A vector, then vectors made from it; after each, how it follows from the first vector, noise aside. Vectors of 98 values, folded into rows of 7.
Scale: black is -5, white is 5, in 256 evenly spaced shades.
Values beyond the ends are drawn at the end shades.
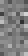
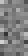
reversed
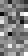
scaled up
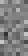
reversed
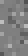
partly zeroed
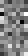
scaled up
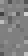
partly zeroed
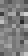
copied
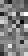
scaled up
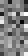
scaled up
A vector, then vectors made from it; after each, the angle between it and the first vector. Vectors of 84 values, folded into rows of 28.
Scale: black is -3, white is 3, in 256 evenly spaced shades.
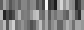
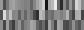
nearly opposite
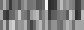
nearly parallel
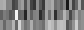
orthogonal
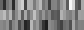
orthogonal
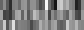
nearly parallel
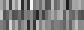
orthogonal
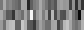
partly aligned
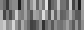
partly aligned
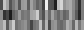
nearly parallel
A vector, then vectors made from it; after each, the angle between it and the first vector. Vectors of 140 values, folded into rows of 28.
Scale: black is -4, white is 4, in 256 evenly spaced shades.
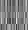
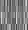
nearly parallel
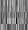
nearly opposite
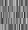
partly opposed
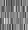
orthogonal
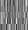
nearly parallel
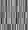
nearly opposite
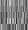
nearly opposite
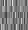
partly opposed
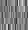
partly opposed
